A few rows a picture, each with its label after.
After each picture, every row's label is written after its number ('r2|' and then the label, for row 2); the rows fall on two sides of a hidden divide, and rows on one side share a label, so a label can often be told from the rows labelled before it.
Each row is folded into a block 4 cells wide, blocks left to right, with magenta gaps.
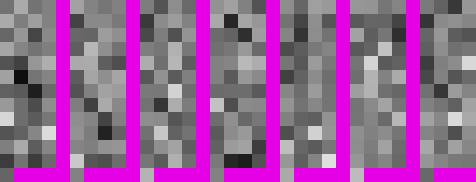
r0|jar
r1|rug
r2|rug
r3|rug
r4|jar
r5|rug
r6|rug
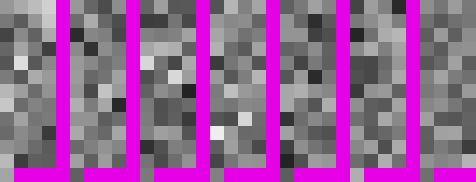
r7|rug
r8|rug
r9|rug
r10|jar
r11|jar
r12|jar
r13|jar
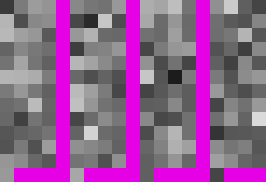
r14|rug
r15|rug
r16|jar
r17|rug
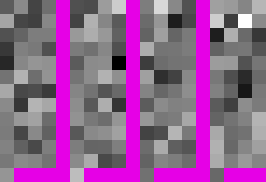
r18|rug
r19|rug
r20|jar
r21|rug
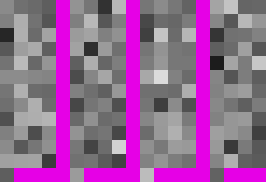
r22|rug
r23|rug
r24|rug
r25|rug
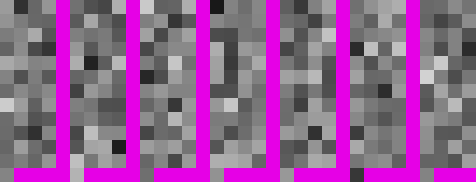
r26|rug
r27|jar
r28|jar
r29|jar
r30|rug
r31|jar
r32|rug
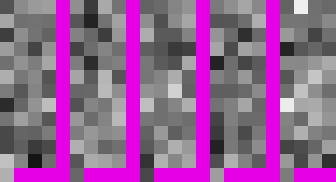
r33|rug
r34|jar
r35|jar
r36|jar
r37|rug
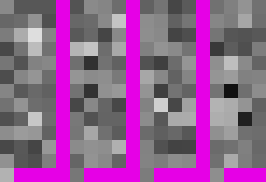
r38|rug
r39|jar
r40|jar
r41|rug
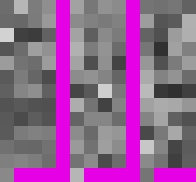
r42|jar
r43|jar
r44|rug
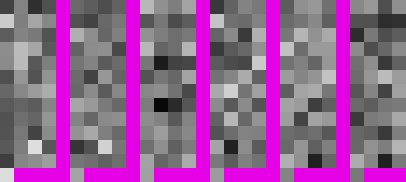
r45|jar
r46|rug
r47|jar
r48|rug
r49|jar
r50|rug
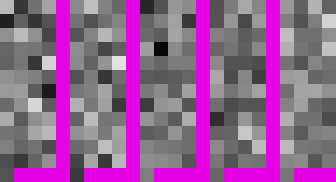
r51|rug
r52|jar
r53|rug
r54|jar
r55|jar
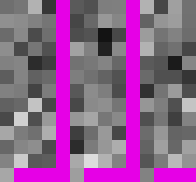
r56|rug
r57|jar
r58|jar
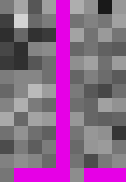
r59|jar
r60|rug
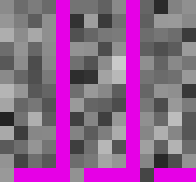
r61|rug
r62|jar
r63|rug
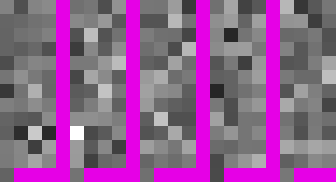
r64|jar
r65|rug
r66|jar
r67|jar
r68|jar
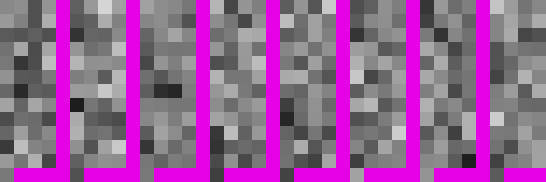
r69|jar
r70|jar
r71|rug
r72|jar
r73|jar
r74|jar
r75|rug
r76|jar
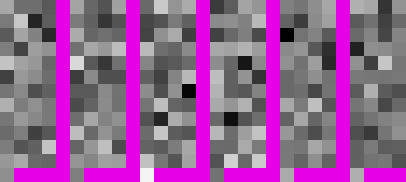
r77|rug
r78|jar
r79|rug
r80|jar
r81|rug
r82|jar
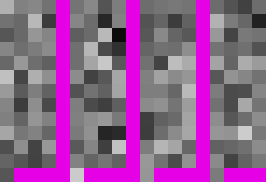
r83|rug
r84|rug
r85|jar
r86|rug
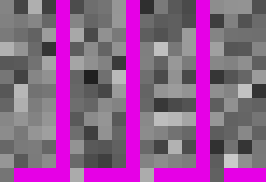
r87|jar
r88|rug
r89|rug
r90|jar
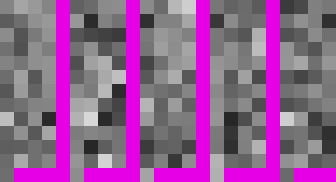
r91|jar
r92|rug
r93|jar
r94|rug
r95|rug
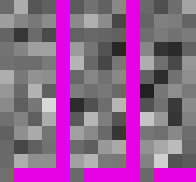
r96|jar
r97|rug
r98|jar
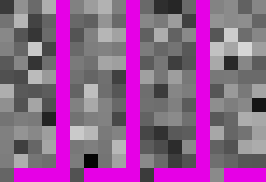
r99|rug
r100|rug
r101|rug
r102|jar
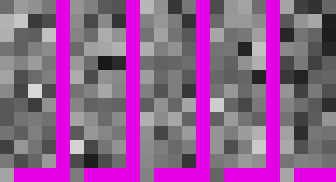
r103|jar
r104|rug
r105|rug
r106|jar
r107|rug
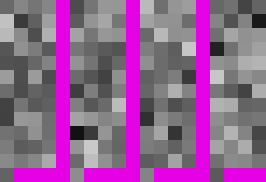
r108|jar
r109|jar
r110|jar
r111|rug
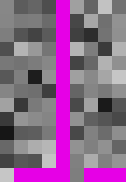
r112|jar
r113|jar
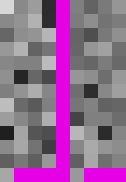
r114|jar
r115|jar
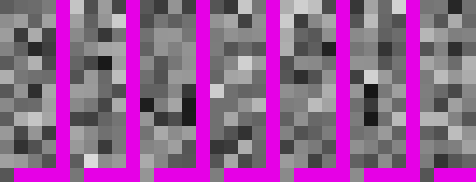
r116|rug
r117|jar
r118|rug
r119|rug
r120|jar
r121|rug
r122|rug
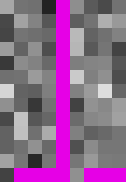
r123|rug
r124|jar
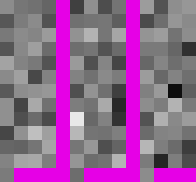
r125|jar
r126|rug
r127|rug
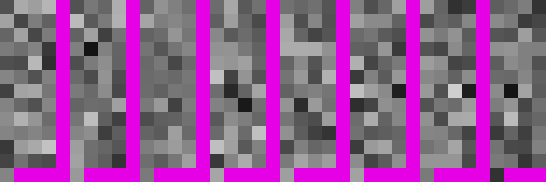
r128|jar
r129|rug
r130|jar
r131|jar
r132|jar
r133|rug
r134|rug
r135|rug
